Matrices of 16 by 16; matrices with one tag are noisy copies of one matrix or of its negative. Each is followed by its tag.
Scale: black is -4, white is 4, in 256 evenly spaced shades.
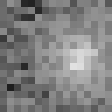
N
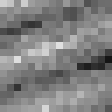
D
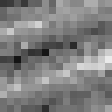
D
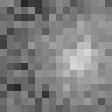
N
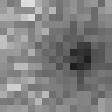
N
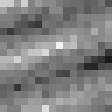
D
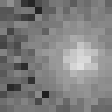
N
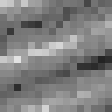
D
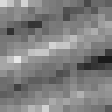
D
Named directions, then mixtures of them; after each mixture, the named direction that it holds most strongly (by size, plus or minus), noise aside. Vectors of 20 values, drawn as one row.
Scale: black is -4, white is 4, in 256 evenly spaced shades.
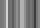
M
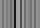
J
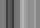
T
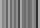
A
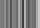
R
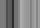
T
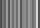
A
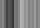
T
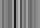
J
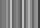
R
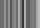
R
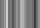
M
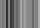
T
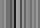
J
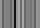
J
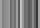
A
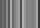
A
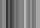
T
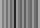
J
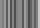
R
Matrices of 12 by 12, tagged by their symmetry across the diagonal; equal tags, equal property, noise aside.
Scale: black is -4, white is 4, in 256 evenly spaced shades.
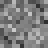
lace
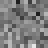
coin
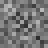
lace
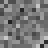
lace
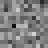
coin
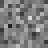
coin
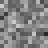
coin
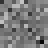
lace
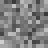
coin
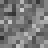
lace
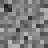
lace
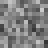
coin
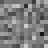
coin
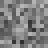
coin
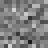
coin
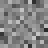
lace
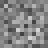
lace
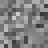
lace
